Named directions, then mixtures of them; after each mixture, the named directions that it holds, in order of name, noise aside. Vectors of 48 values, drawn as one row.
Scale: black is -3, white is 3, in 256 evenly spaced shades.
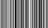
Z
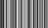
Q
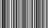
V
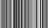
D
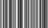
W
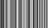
Q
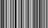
Q, Z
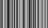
V, W, Z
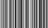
W, Z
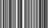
W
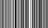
Z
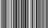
D, V, Z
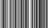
V, W, Z
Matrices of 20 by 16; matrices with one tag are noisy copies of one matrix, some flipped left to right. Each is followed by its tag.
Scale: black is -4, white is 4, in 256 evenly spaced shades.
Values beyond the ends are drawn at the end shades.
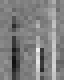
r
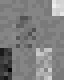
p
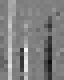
r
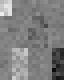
p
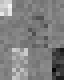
p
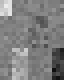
p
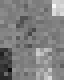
p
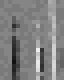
r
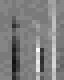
r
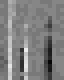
r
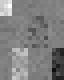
p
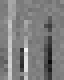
r
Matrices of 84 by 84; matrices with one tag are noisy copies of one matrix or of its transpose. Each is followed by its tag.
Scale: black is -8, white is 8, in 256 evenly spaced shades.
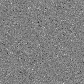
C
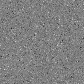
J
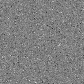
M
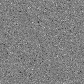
C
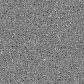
M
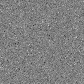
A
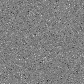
J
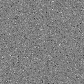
M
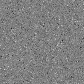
J
